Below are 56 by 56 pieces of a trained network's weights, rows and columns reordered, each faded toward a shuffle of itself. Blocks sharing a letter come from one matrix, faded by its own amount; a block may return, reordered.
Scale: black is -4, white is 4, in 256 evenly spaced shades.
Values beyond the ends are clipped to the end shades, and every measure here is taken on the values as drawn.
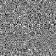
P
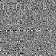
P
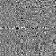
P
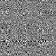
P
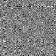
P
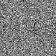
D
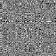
P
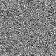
D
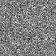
D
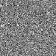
D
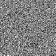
D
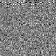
P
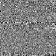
P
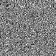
D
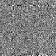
P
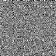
P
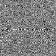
P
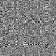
P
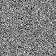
D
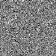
D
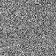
D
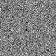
D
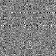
P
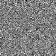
D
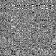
P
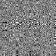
P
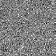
D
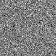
D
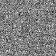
D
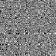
P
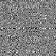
P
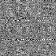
P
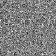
D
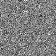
D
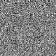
D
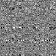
P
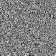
D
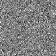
D
